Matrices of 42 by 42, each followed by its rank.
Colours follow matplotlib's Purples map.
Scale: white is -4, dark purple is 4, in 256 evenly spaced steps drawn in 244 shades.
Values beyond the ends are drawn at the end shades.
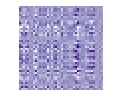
three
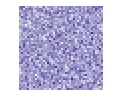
full rank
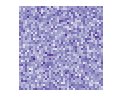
full rank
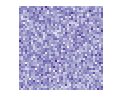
full rank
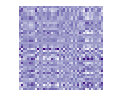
three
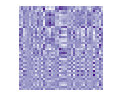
three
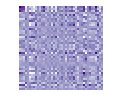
three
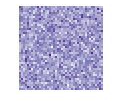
full rank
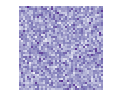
full rank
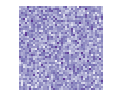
full rank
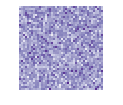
full rank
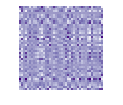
three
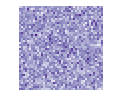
full rank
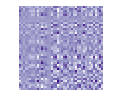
three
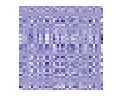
three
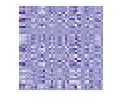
three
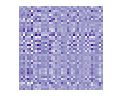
three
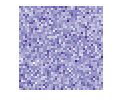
full rank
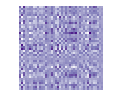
three
